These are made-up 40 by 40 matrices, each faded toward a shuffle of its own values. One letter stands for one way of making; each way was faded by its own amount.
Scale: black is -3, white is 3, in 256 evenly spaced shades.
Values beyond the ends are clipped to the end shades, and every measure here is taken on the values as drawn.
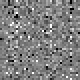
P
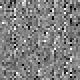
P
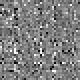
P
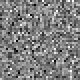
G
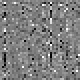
P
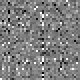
P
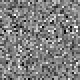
G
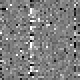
P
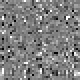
P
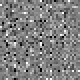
P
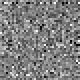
G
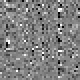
P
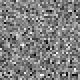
G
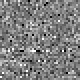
G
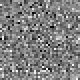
G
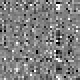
P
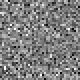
G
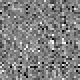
P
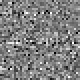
G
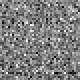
G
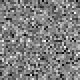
G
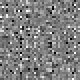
P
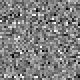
G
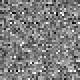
G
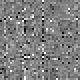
P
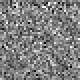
G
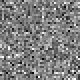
G
